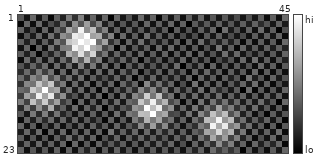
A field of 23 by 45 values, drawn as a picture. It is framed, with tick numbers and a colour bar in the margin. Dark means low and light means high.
Average level on the scale: 30%. Ninth with the highest average: top left. Bumps: four. Odd rows or columns: none. Slope: none.
